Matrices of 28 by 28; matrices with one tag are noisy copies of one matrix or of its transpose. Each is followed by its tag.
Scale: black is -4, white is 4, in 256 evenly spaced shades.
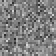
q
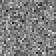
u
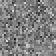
q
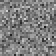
u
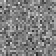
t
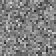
u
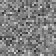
q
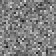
u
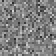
q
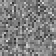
q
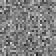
t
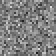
u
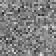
q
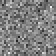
u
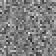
t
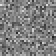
t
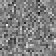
q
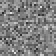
q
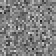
t
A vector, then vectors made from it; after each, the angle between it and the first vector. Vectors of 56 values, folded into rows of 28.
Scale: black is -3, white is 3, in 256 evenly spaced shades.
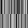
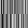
partly aligned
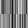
partly opposed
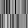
orthogonal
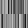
partly aligned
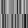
orthogonal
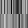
partly aligned
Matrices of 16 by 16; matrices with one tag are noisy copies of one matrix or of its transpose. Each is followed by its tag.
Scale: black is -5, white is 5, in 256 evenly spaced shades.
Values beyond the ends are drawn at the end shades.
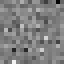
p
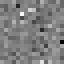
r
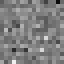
p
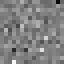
p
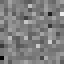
p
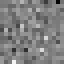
p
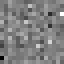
p
